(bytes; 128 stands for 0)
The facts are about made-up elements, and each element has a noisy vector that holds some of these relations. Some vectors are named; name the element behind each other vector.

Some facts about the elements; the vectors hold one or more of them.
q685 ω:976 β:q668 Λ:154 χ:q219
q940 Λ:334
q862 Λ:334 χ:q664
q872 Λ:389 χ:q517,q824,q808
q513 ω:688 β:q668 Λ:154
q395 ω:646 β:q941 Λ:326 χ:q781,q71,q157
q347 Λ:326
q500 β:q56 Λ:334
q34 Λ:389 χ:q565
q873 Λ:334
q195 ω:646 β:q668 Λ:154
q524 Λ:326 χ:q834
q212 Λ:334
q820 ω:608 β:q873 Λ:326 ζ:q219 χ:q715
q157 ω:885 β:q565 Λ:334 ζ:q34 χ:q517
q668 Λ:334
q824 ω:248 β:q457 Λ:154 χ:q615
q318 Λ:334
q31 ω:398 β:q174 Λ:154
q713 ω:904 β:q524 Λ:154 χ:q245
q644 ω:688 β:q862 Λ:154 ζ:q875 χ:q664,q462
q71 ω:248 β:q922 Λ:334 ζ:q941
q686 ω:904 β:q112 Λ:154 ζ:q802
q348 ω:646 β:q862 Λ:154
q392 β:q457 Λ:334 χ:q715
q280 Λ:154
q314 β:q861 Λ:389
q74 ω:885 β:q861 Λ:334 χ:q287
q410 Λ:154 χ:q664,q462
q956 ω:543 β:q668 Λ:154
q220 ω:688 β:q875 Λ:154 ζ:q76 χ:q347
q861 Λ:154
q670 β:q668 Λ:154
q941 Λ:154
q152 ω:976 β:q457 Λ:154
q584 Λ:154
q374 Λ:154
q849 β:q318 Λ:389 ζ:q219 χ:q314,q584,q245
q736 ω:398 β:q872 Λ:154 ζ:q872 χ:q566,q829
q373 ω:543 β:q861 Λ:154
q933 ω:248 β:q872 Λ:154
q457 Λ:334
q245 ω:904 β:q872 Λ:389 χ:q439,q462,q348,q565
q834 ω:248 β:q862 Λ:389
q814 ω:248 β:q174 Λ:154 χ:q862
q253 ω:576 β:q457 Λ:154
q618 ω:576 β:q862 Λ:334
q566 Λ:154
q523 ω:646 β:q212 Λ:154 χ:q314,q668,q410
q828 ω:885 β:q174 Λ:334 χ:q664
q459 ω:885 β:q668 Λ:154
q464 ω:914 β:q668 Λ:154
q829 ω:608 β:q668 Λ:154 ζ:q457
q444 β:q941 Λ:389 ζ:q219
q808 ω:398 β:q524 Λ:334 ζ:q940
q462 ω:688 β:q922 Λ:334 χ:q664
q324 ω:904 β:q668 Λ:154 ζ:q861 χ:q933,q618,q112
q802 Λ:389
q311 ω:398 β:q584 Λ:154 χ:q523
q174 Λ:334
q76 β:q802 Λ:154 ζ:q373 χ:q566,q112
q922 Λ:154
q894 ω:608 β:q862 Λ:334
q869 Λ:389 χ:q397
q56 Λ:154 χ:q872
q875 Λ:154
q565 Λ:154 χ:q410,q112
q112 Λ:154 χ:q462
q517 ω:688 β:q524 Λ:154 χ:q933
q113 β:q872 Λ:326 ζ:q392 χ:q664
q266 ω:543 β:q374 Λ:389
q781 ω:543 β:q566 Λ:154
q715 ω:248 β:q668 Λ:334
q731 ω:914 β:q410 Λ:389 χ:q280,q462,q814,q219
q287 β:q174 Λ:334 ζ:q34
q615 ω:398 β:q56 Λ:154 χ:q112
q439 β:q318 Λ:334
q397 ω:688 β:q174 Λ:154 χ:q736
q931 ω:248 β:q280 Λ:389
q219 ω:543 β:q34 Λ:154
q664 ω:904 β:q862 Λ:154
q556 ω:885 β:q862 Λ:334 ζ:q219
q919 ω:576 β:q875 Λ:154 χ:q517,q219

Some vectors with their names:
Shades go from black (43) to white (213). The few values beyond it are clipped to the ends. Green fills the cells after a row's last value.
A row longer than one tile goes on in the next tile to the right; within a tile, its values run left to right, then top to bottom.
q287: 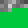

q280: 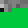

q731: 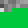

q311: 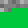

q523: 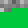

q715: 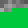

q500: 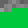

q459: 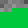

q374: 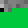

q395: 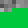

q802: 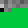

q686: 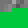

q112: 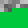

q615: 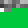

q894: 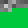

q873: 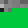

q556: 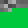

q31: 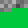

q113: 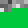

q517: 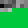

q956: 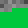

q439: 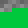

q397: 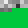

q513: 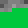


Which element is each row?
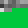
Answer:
q824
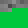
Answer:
q444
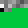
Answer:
q174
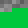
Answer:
q931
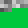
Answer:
q862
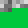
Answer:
q410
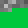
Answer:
q348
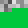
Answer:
q828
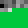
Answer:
q157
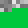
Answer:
q644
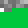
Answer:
q245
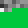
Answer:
q324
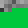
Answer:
q56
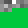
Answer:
q664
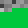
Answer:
q685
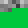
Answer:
q736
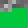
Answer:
q834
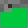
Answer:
q219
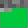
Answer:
q933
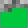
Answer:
q565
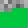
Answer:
q814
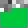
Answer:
q462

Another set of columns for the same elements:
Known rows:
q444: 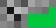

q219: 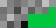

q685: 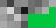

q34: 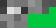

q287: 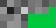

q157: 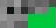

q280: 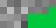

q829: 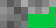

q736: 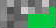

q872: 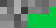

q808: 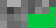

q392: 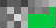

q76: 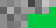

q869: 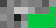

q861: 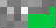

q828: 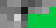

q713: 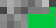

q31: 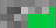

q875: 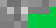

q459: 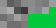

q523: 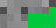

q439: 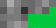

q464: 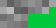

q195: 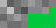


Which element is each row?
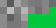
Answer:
q56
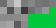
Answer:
q395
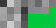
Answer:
q113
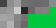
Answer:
q731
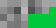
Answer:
q373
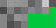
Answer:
q615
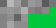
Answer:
q524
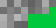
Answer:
q919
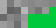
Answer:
q220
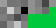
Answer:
q668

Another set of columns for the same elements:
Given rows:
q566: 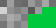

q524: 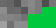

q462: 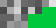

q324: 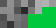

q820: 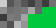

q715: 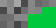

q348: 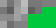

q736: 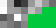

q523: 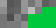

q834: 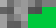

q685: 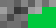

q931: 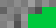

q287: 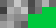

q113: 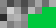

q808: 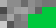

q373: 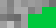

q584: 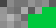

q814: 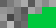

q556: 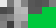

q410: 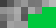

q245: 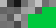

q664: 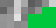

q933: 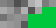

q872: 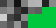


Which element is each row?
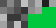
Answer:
q517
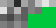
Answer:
q615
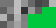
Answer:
q862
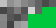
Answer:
q392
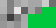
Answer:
q76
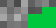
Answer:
q34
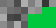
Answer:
q919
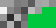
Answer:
q397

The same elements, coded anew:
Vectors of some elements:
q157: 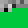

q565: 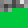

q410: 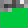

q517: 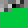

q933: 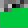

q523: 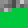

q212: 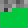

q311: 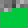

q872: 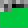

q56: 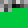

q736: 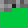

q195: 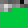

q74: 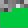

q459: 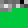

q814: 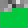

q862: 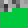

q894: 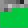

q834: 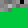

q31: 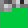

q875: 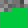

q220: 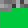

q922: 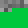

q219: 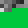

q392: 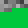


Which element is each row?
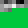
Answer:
q715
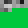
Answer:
q287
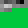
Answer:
q829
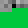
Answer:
q76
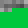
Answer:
q869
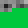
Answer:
q524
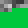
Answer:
q664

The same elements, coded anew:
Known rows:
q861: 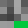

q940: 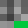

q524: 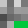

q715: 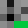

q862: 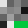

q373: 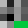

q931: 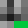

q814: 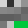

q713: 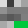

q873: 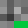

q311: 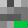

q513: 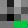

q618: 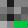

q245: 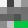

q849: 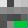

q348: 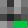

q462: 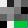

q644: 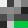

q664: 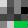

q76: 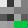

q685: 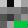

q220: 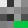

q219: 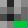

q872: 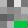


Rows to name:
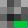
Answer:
q556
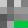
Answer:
q869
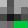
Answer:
q444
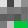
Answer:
q731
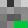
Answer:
q157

